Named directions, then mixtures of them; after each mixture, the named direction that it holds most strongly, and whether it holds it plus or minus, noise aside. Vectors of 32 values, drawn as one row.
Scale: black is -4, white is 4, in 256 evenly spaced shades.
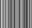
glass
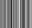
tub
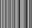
glass, plus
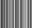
glass, minus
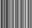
glass, minus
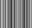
glass, plus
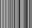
glass, plus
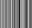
tub, minus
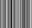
tub, plus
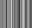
tub, minus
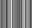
tub, minus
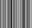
tub, plus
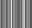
tub, minus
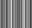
tub, minus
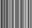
glass, minus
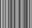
glass, plus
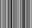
tub, plus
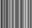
glass, minus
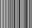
glass, plus
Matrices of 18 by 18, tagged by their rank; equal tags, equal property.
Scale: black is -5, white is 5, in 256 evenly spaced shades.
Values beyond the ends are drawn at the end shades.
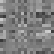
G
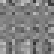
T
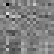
G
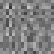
G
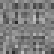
G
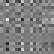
T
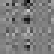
T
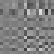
T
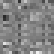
G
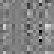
G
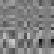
T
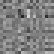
G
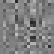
G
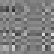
T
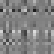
T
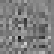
G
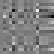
T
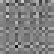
G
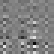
T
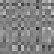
G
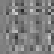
T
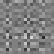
T
